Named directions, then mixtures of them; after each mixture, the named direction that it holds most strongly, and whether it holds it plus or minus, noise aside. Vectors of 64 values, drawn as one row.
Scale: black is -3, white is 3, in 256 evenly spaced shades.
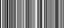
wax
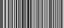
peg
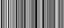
wax, minus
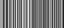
peg, minus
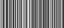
peg, minus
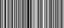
peg, plus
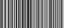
peg, plus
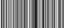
wax, minus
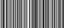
peg, minus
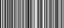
wax, plus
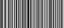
peg, plus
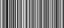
peg, minus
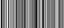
wax, minus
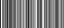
wax, plus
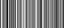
wax, plus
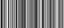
wax, minus
